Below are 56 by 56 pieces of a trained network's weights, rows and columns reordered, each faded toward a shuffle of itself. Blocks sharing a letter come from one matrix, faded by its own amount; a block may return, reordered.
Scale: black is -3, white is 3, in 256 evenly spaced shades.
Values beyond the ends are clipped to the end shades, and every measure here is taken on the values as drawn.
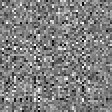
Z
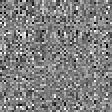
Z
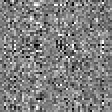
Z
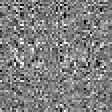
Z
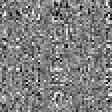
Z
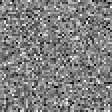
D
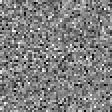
D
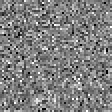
D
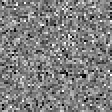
D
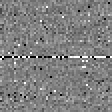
Z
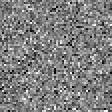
D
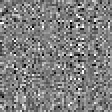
Z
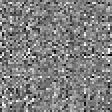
Z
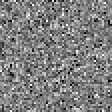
D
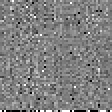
Z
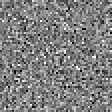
D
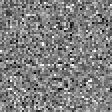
D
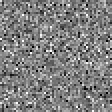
D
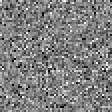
D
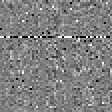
Z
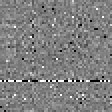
Z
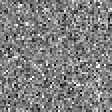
D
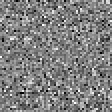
D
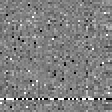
Z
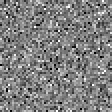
D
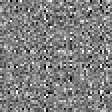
Z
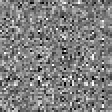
Z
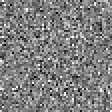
D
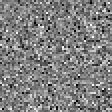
D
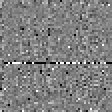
Z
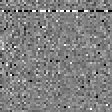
Z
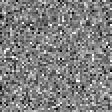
D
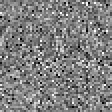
D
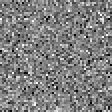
D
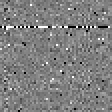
Z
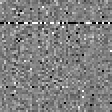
Z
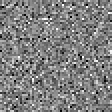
D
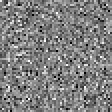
D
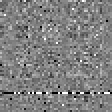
Z
